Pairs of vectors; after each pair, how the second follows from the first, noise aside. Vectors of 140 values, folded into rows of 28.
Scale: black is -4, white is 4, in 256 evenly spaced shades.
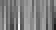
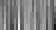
copied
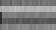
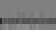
partly zeroed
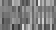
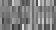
copied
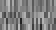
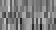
copied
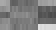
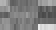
copied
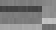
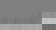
partly zeroed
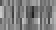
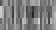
copied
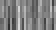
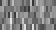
shuffled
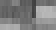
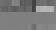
partly zeroed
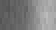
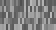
shuffled
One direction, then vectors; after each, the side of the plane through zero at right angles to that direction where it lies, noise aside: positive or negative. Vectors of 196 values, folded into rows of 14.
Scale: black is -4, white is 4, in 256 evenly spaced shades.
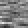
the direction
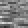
positive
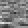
positive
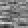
positive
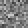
positive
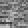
negative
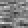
positive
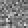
negative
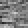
negative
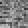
negative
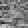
negative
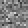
negative
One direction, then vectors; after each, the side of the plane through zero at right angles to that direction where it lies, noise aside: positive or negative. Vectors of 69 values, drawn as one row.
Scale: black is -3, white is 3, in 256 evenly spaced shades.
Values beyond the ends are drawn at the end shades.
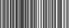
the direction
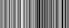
negative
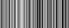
negative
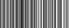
positive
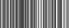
positive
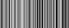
negative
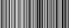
negative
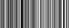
positive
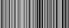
negative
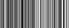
positive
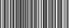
positive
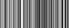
negative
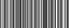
positive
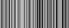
negative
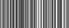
positive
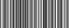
positive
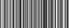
positive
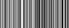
negative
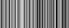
negative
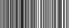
positive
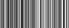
positive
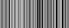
negative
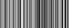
negative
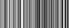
negative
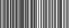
positive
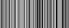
negative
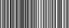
positive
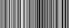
negative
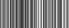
positive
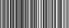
positive
